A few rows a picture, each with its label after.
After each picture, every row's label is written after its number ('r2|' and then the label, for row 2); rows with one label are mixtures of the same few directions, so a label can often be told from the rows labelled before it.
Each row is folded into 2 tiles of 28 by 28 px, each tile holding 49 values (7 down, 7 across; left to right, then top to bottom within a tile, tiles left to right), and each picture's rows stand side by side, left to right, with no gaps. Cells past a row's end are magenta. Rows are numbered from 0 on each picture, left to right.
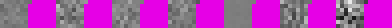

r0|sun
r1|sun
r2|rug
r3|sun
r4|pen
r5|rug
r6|sun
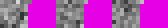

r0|rug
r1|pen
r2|sun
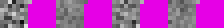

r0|pen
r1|sun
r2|pen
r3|sun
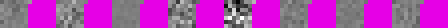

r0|sun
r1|rug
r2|pen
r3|pen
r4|sun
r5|pen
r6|pen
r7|rug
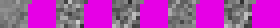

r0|rug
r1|pen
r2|rug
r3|pen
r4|rug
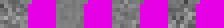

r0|sun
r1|rug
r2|pen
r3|rug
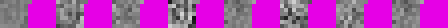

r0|rug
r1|rug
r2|sun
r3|rug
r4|sun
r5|sun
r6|rug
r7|sun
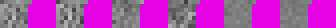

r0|rug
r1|rug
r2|sun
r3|rug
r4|pen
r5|sun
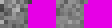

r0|sun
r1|pen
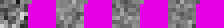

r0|rug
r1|rug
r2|sun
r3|pen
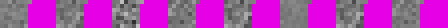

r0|pen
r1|rug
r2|pen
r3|pen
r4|rug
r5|sun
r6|rug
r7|pen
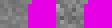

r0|sun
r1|sun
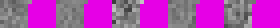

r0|sun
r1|rug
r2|sun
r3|rug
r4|rug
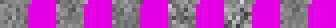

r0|rug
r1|sun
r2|sun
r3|sun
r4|rug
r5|sun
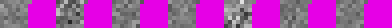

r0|sun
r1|pen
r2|pen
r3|sun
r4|rug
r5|rug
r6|pen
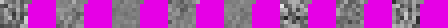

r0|rug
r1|rug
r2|pen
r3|sun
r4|rug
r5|sun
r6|pen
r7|rug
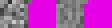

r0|pen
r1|rug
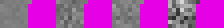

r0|sun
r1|rug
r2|sun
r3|sun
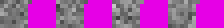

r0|pen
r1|sun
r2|sun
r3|rug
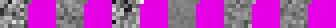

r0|pen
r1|sun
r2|sun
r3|sun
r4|pen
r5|pen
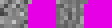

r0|pen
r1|rug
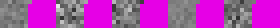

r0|pen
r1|sun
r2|sun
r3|rug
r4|rug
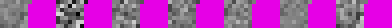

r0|rug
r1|pen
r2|pen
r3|sun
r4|pen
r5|pen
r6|rug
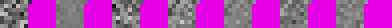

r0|pen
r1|sun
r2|sun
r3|pen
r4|pen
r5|pen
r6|pen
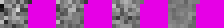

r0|sun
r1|sun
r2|sun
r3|rug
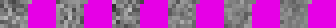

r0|sun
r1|rug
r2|sun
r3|pen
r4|rug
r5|sun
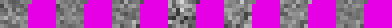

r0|sun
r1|sun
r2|pen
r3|sun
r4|rug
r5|pen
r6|pen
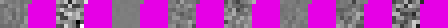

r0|rug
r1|pen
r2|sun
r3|pen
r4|sun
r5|rug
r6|rug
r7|pen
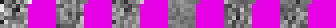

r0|sun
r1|rug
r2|sun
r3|sun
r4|rug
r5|rug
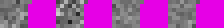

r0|rug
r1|pen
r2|sun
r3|pen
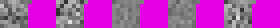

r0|sun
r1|pen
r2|rug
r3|pen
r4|rug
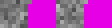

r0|rug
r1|sun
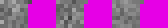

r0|sun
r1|rug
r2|sun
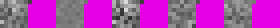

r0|sun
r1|pen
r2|sun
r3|pen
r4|sun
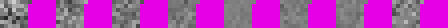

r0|sun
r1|sun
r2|pen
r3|rug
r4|rug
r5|sun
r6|rug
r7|pen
